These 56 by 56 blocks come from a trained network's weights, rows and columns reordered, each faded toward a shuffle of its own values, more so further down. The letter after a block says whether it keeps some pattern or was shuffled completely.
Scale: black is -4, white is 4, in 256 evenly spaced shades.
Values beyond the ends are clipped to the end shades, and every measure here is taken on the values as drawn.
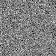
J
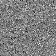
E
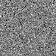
E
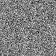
J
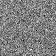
J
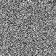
E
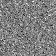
J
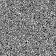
J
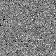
J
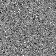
J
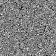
E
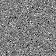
J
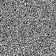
J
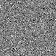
E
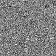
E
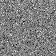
J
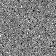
J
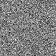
E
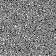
J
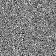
J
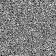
J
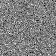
J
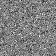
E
